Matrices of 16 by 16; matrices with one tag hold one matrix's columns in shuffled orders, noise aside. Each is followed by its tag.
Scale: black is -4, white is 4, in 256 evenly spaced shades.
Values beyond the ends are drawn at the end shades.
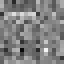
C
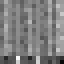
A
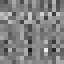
C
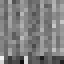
A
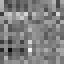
C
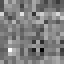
C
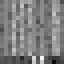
A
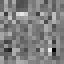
C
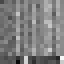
A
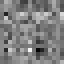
C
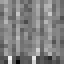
A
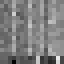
A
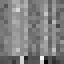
A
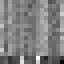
A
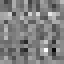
C
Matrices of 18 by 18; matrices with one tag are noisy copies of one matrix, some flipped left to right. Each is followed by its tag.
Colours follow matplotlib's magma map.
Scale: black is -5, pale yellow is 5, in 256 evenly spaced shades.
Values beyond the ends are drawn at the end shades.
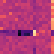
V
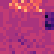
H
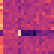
V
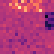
H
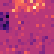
H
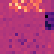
H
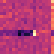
V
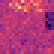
H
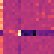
V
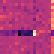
V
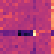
V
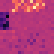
H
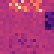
H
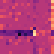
V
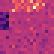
H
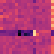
V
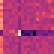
V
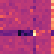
V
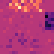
H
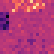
H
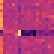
V
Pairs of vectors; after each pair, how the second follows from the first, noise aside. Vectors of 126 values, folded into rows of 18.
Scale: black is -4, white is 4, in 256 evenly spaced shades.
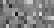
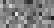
negated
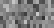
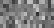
negated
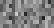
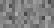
shrunk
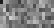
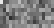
negated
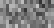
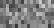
negated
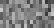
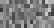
negated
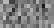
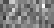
negated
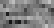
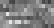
negated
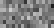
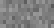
shrunk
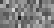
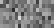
negated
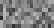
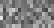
negated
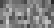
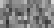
negated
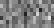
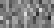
negated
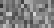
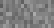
shrunk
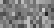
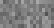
shrunk
